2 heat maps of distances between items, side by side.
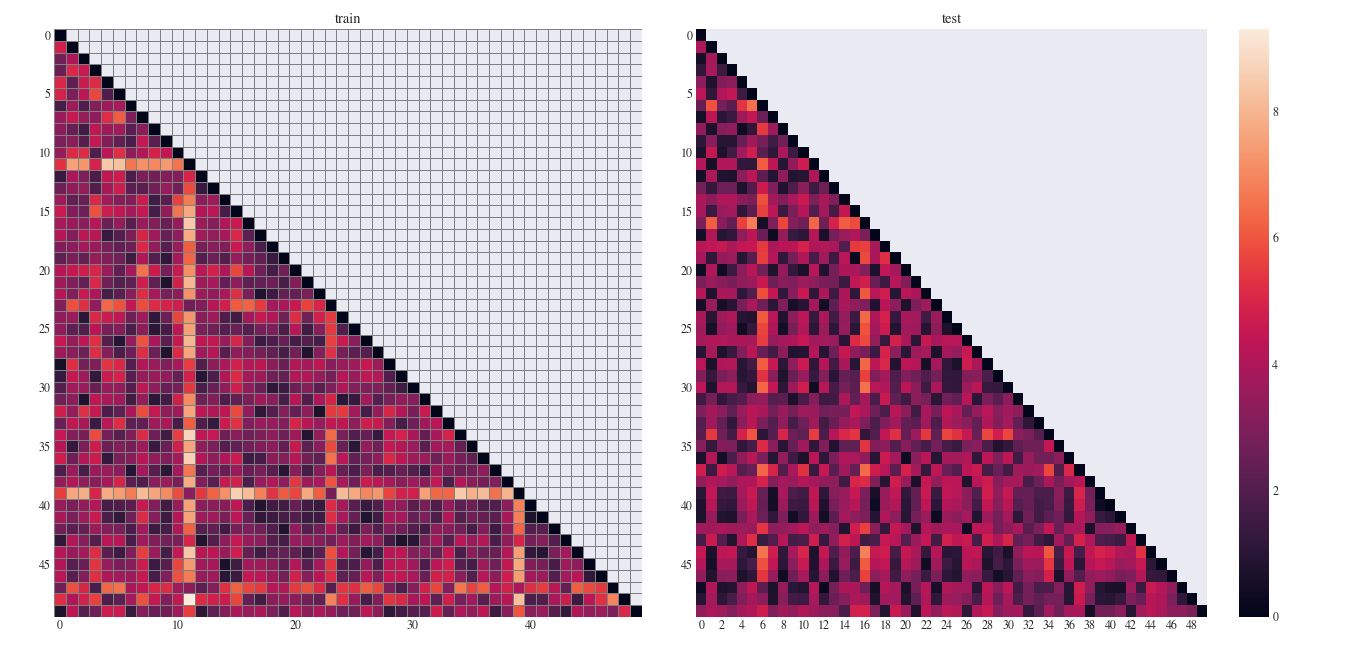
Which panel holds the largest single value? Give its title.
train
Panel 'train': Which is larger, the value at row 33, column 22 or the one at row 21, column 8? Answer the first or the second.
the first
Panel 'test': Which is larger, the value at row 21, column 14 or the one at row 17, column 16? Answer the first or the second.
the second
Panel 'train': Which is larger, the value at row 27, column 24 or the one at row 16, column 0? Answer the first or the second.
the second
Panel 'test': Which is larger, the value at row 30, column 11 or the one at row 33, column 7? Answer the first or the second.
the second
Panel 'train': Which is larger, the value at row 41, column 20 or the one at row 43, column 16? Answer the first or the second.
the second
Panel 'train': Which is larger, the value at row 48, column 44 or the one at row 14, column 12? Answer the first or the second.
the second
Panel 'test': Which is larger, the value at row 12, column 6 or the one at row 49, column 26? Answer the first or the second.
the first
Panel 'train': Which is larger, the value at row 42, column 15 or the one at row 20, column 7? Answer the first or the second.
the second
